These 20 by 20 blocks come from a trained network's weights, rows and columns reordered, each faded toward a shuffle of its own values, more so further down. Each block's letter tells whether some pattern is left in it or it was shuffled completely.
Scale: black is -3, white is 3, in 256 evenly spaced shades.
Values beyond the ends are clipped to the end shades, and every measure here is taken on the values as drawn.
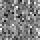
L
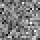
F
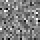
F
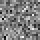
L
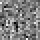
L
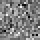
F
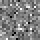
F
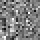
L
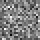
L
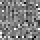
L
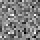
L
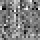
L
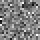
F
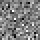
F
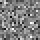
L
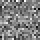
L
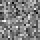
F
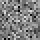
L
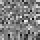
L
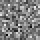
F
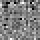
L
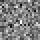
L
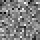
F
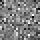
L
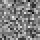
L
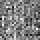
L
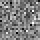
F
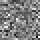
L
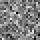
F
